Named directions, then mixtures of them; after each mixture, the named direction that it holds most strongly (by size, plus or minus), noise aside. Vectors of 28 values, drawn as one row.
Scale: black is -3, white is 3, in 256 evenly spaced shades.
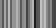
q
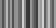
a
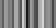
a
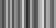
a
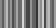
a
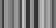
a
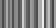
a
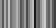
q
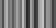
a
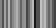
q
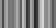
a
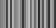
a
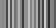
a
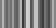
a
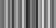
a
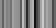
q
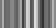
a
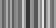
a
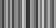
a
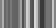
q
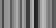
q
